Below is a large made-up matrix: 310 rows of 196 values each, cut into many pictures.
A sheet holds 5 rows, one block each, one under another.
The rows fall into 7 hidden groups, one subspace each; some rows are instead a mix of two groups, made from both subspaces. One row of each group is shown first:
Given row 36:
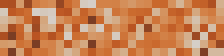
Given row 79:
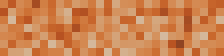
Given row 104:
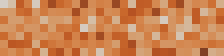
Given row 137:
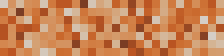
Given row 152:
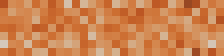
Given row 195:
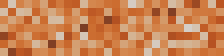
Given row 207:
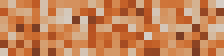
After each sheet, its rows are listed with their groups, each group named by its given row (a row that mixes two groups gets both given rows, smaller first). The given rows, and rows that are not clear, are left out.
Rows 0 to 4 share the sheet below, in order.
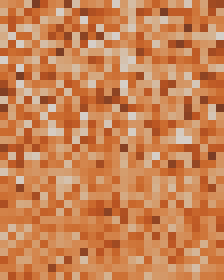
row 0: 79
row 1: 207
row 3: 207
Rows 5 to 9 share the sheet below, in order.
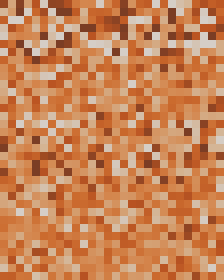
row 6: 79
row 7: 207
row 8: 79 and 104
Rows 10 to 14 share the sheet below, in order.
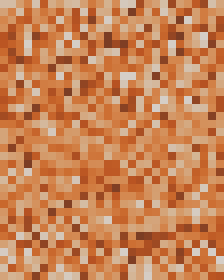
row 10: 36 and 207
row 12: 36
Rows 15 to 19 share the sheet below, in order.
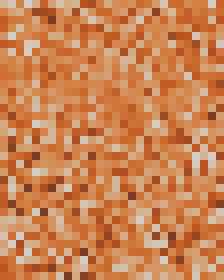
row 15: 36
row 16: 207
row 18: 79
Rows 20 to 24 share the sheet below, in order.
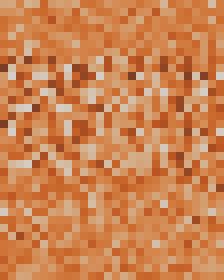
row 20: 36
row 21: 79
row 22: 79
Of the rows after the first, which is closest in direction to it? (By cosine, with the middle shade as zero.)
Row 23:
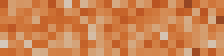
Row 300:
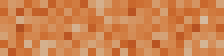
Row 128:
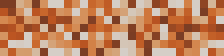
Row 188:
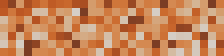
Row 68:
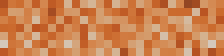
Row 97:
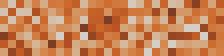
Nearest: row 68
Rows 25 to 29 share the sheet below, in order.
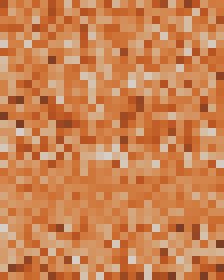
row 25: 152
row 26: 104
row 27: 207
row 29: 104
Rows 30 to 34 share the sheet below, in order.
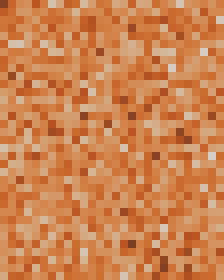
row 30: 104
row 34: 152
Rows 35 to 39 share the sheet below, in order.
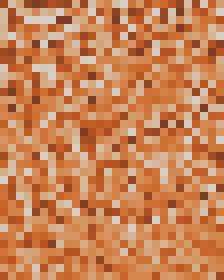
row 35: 79
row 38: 36 and 79
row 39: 79 and 207
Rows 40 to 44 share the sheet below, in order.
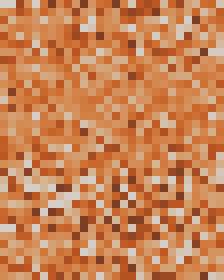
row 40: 104
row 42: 36 and 79
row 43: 79
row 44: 104
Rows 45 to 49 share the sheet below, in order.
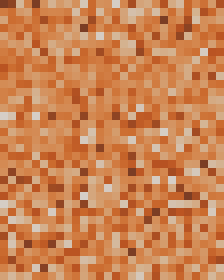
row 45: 104
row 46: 36 and 104
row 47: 104
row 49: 79
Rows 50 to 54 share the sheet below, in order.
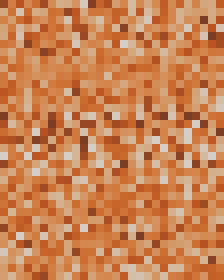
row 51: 36 and 104
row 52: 152
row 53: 79
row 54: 137
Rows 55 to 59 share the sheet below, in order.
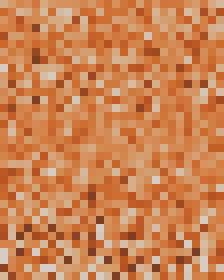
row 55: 207
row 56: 36 and 79
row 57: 79
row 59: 207
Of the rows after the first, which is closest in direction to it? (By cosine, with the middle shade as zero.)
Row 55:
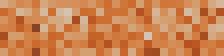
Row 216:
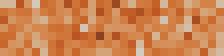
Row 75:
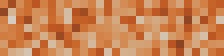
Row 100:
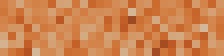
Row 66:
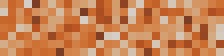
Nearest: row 66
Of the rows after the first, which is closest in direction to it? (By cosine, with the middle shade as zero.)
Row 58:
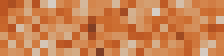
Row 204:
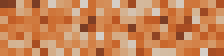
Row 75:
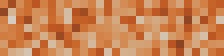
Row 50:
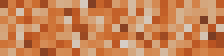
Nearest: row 204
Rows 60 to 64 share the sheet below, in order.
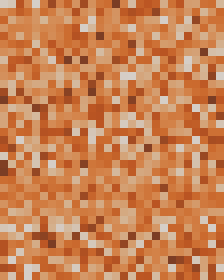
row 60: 104
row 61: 152
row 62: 207
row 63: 104
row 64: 36
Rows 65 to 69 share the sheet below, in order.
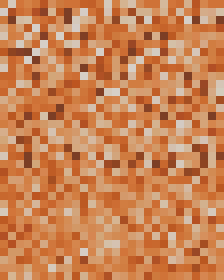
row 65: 79 and 207
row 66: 79 and 207
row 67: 36 and 104
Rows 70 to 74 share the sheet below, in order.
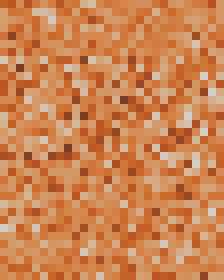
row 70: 36
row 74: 104
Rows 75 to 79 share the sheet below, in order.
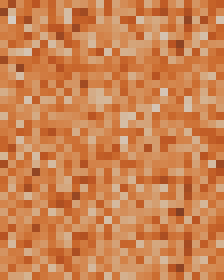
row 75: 79
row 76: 152 and 207
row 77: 207
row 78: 79
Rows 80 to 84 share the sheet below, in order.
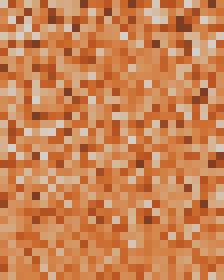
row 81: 36
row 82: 79
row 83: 207
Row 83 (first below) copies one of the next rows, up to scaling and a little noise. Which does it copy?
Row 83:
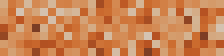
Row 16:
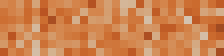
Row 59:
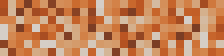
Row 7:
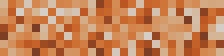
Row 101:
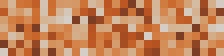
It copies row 7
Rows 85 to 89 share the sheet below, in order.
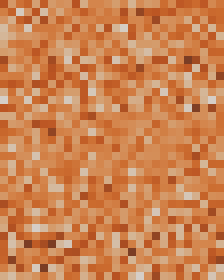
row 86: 152
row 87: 36
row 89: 79
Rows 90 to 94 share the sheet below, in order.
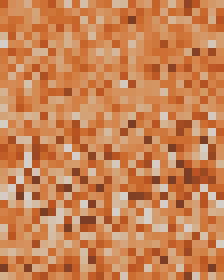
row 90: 152
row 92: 36
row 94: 152
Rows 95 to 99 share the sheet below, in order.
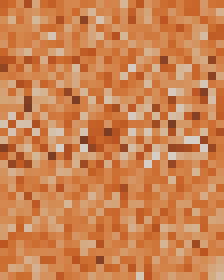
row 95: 79 and 207
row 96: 36
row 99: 79 and 104
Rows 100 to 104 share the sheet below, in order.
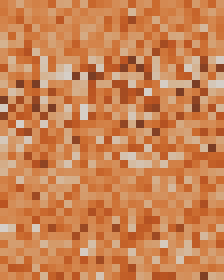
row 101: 207
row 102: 137
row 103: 207
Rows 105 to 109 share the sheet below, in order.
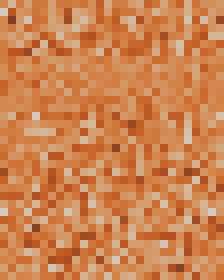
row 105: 79
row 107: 79 and 104
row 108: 152
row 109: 79
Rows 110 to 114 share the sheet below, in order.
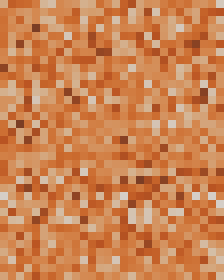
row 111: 36
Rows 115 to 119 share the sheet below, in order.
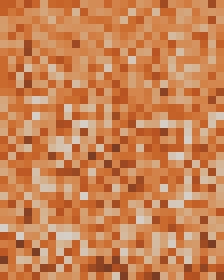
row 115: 36
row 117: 79
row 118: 36 and 104
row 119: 207
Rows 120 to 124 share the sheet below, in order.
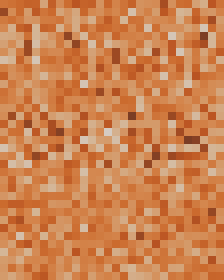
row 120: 36
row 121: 104
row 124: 137
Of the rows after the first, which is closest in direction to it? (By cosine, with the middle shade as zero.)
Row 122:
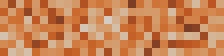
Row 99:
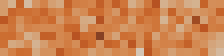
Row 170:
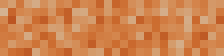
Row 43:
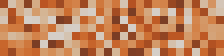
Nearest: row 43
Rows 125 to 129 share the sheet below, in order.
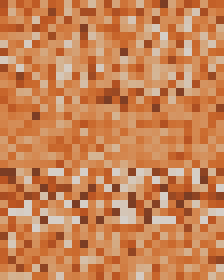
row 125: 152
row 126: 207
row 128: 104
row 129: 79
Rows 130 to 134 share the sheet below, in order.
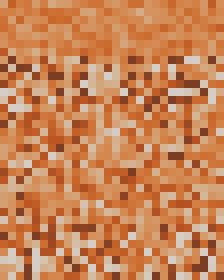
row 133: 79 and 207
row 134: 36
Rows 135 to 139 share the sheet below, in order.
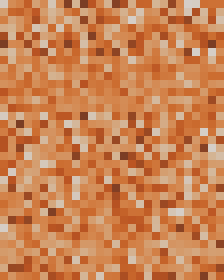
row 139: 104
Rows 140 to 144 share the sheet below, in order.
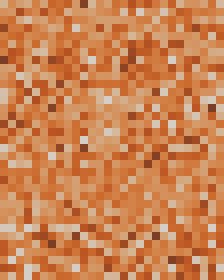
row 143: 36
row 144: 36
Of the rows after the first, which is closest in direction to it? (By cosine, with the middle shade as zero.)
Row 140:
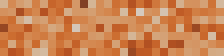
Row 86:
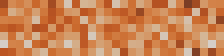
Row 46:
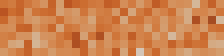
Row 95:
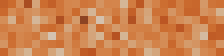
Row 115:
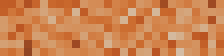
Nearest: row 46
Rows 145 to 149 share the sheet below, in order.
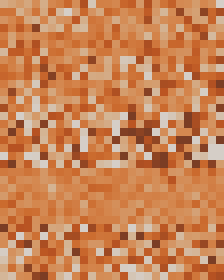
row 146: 207
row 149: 137
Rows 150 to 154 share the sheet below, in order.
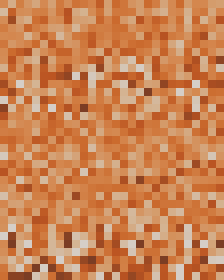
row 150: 79
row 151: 207
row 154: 79
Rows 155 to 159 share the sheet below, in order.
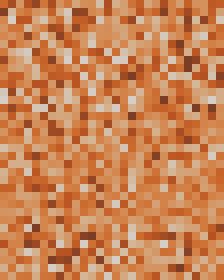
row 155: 79
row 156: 152
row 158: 79
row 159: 79
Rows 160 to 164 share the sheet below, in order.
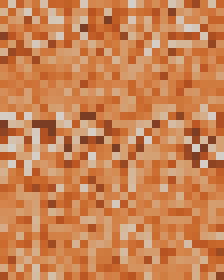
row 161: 104
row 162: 36
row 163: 79
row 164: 207
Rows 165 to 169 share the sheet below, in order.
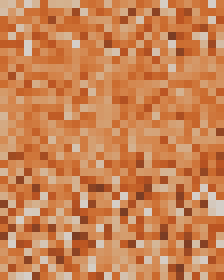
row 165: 36
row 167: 104
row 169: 79
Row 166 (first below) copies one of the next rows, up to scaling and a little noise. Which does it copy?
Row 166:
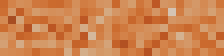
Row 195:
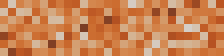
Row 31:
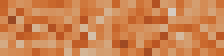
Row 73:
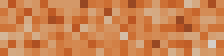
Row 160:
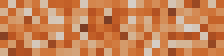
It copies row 31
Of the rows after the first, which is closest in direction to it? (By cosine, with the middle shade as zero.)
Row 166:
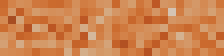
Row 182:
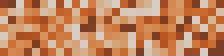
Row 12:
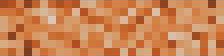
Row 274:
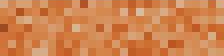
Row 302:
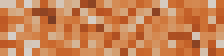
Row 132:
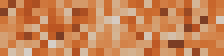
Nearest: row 132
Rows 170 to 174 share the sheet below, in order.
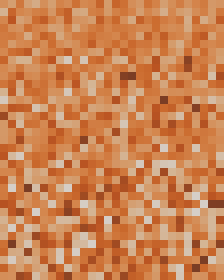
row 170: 79
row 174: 36 and 79
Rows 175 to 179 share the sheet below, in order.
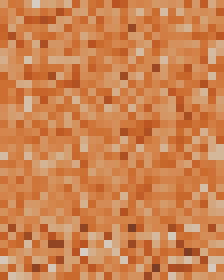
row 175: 79
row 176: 36 and 79
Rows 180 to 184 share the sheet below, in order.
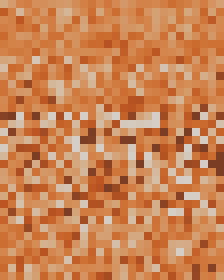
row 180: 207
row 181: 79 and 104
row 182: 104
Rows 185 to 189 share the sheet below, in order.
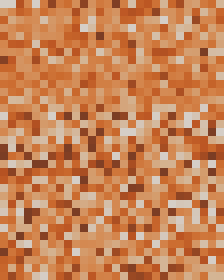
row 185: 104
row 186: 104
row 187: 152
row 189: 137
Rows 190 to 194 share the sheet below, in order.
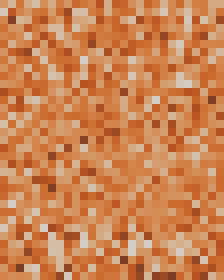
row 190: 79
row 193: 36
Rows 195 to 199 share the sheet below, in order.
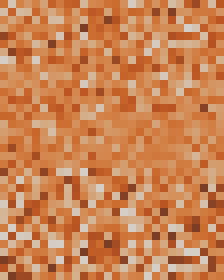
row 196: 104
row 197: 36
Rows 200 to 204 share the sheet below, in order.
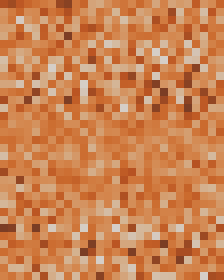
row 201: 152
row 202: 152
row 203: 207
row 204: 104
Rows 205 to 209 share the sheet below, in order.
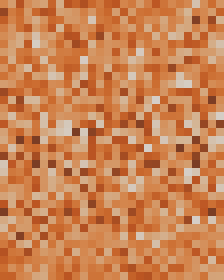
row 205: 36 and 104
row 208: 152
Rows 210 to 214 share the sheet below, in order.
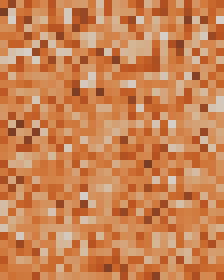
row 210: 79
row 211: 104
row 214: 207
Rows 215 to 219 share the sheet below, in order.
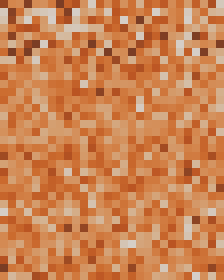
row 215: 36 and 79
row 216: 104
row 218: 152
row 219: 152
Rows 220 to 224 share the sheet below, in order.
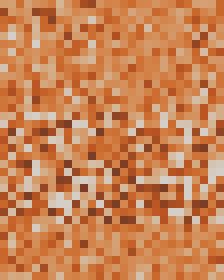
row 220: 36
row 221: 36
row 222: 79
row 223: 79
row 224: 79
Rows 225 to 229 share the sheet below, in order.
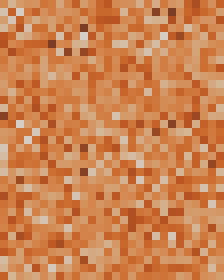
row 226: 207
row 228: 137
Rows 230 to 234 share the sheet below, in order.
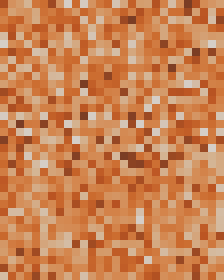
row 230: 152
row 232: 137
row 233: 104
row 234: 207
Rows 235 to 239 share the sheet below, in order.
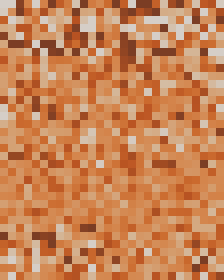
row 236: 207
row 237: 104
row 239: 36
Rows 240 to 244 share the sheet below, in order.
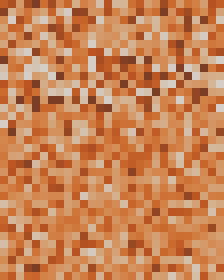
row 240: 79
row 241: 79 and 207
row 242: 79
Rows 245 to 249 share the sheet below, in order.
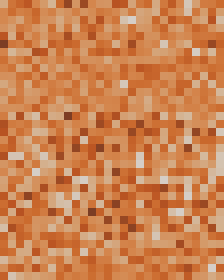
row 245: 152
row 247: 104
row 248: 79
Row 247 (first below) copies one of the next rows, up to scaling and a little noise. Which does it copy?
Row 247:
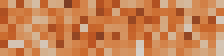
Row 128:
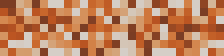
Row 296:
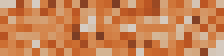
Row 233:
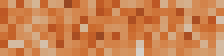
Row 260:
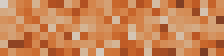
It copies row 233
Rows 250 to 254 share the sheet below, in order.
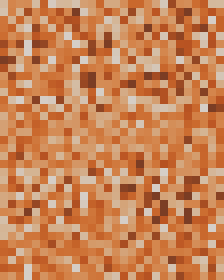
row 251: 104
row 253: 152
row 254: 36
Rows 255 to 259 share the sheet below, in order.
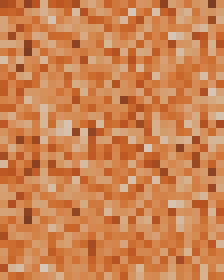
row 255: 36
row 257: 207
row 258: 36
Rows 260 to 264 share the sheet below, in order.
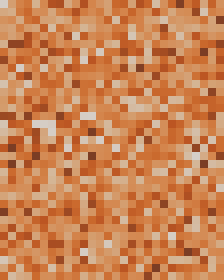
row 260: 104
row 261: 137
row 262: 36
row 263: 152
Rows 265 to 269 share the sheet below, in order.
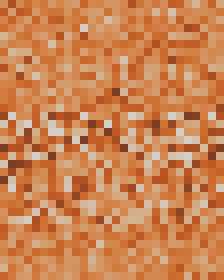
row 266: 79 and 207
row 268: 79
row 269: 79 and 152
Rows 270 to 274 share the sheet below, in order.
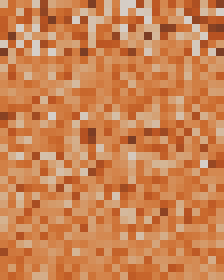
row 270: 207
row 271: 79
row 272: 104
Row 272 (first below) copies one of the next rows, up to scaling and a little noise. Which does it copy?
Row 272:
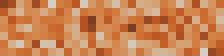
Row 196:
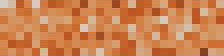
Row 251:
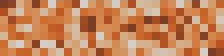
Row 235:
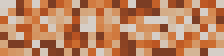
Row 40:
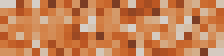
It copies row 251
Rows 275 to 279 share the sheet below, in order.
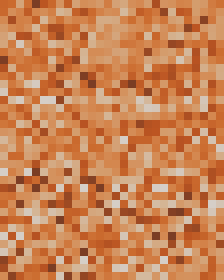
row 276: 104 and 207
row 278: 79 and 137
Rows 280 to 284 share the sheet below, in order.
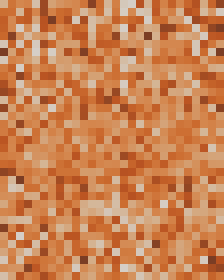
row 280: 207
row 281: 207
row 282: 137
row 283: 79 and 207
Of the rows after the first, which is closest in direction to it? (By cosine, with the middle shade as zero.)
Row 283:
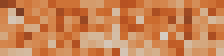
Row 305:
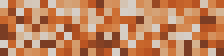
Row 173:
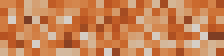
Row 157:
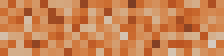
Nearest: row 173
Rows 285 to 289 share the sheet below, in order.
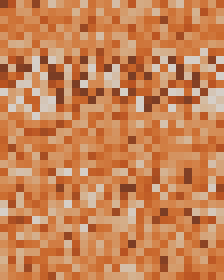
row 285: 104
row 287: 79
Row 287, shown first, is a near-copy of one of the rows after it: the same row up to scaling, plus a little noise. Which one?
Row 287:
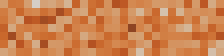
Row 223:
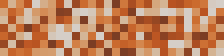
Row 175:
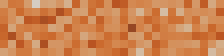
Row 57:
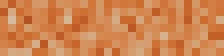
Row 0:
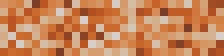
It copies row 175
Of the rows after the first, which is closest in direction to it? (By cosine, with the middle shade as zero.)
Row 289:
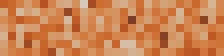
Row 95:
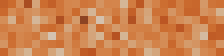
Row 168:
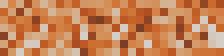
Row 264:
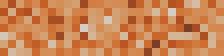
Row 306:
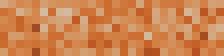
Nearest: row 95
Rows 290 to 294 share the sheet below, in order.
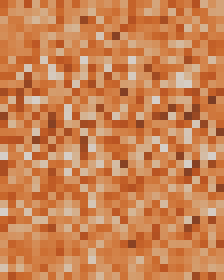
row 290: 79 and 104
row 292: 152
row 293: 152
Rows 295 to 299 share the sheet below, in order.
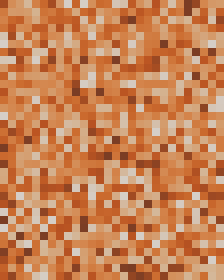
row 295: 152
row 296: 104
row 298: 207
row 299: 137
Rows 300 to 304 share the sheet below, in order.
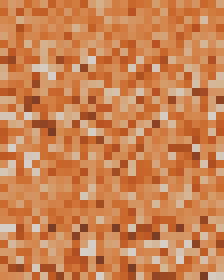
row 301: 36 and 207
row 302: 36
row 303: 104
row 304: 104
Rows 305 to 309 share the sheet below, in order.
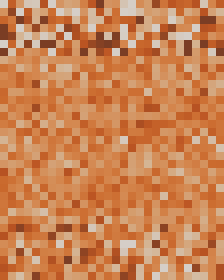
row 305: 207
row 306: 207
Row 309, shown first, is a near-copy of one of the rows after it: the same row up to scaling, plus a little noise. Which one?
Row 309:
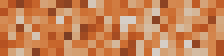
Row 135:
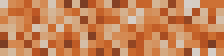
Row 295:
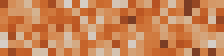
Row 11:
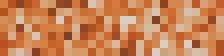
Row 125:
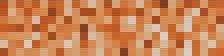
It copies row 11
